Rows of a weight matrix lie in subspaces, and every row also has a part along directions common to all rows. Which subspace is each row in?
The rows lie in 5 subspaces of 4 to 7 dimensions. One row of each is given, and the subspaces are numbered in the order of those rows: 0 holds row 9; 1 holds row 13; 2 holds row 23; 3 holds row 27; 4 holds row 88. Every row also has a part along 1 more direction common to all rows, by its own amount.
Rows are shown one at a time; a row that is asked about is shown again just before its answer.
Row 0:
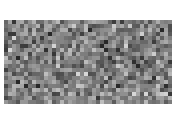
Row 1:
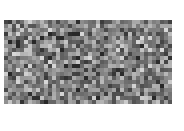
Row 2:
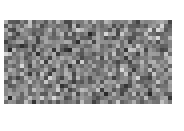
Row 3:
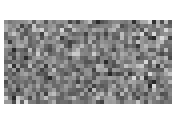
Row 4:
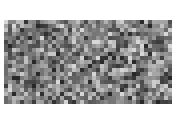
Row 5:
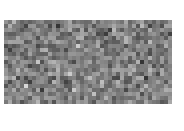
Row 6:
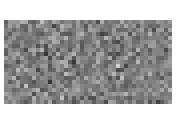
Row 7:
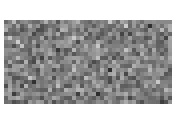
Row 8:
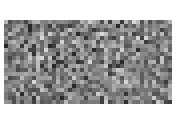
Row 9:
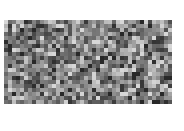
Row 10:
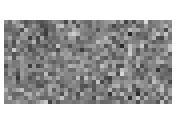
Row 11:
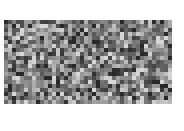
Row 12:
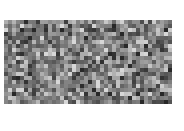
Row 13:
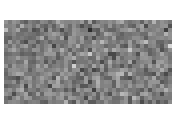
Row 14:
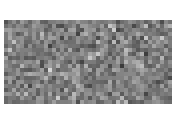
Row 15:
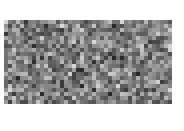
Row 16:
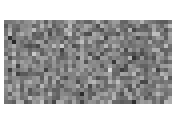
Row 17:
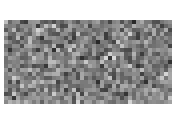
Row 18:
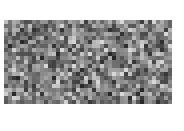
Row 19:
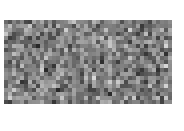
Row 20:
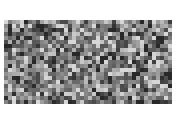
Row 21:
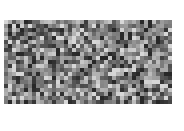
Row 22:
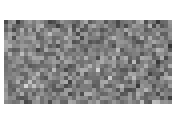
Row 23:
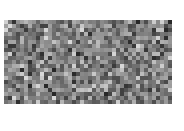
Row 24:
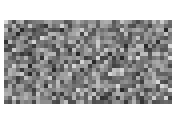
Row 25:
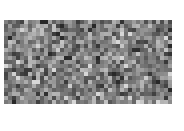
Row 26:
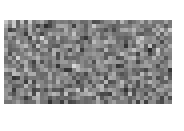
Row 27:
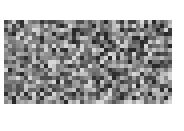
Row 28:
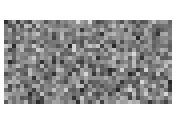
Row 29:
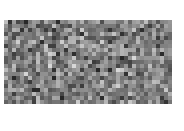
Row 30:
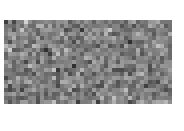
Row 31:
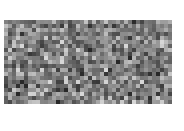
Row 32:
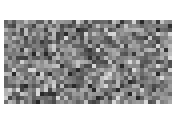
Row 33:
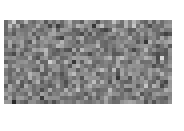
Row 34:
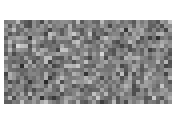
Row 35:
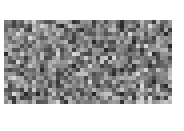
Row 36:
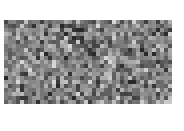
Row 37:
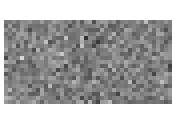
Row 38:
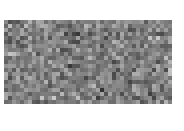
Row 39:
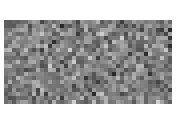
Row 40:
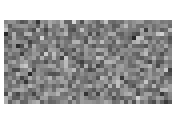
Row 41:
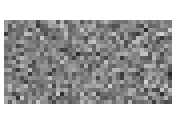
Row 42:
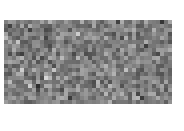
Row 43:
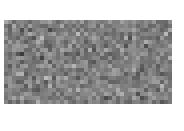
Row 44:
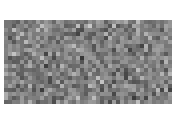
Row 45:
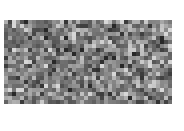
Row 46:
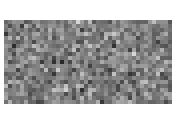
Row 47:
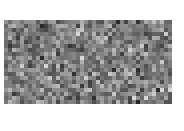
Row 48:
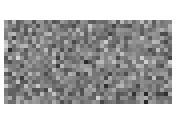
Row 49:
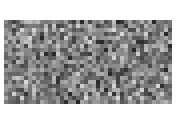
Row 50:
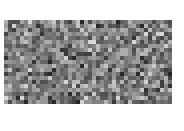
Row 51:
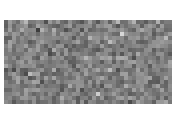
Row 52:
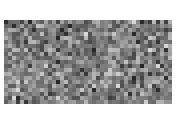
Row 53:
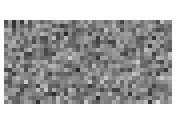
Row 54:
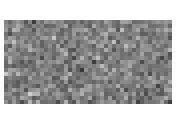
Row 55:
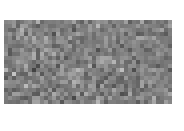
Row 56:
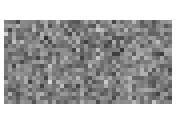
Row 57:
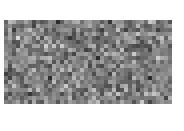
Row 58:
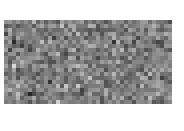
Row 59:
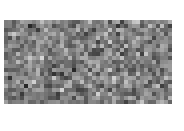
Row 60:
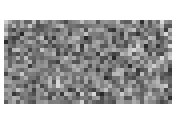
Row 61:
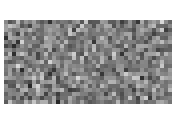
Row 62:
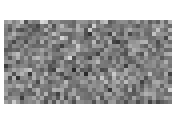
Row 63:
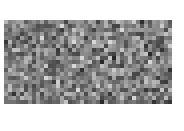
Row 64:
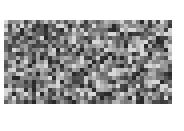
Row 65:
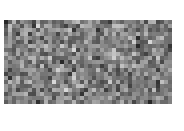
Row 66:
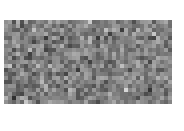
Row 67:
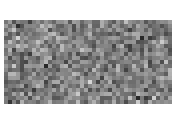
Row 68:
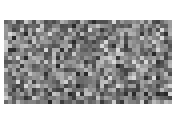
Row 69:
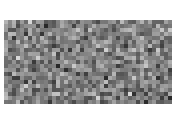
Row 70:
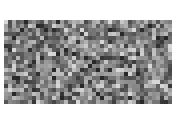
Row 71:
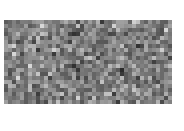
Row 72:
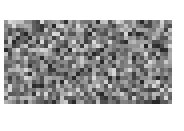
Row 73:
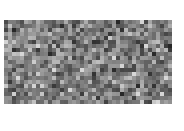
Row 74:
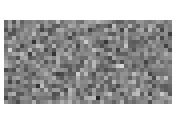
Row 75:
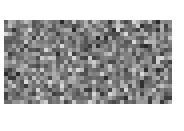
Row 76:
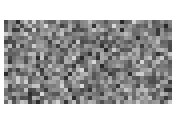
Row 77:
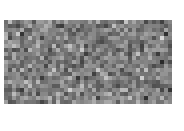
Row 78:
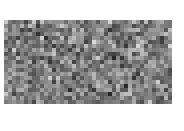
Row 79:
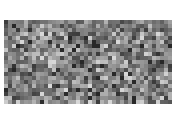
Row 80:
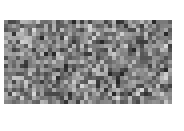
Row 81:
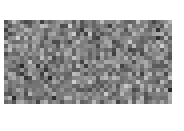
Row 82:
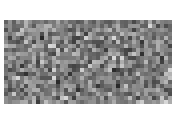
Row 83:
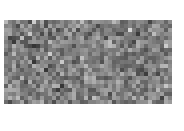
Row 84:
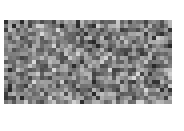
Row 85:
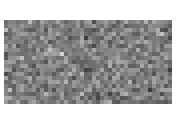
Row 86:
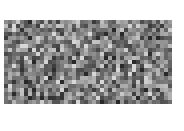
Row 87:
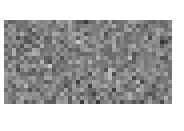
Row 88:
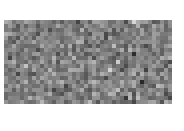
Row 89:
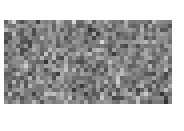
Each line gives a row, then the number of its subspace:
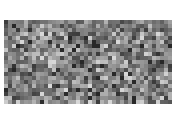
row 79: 1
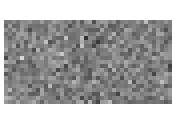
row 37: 1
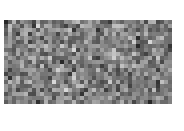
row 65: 4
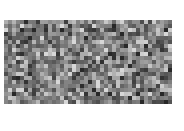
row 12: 1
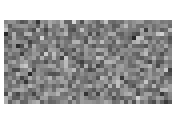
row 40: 1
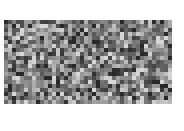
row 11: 2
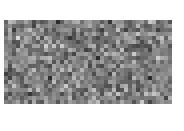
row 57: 4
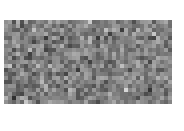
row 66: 0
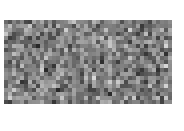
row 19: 4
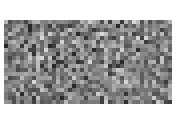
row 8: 3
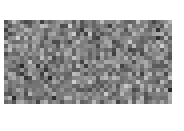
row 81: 2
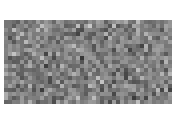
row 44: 2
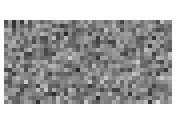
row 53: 0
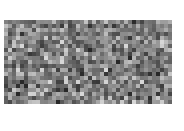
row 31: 4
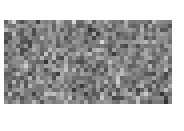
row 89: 1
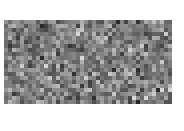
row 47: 2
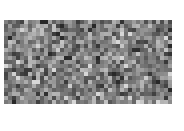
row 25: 3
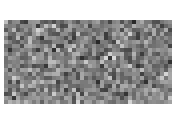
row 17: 3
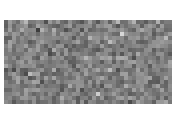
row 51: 3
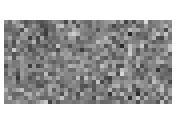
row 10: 2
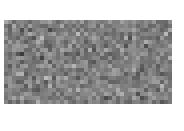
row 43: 2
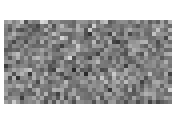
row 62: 3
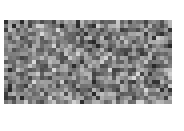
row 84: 1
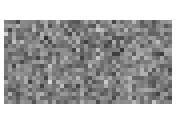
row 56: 4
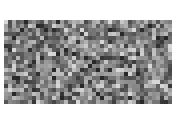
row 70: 3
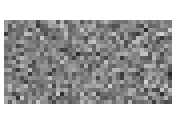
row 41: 1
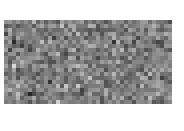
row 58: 4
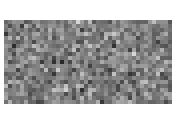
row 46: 4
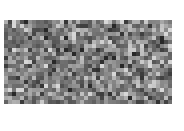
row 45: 2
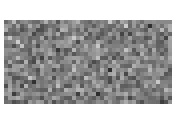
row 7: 3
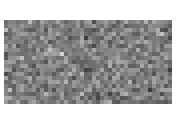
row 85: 1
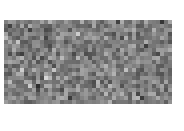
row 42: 2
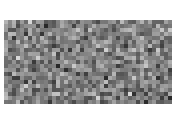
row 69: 0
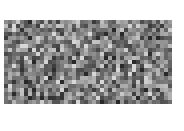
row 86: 2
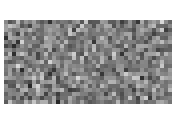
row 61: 2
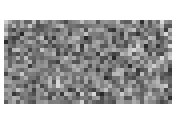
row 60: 4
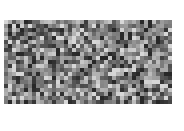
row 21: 2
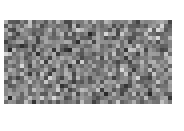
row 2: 2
